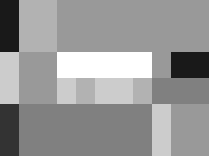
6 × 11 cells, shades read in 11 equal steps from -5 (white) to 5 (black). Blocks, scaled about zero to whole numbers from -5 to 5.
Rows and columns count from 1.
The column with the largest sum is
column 1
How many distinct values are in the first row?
3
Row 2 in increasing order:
-2 -2 -1 -1 -1 -1 -1 -1 -1 -1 4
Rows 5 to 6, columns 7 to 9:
0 0 -3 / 0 0 -3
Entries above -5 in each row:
11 11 6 11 11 11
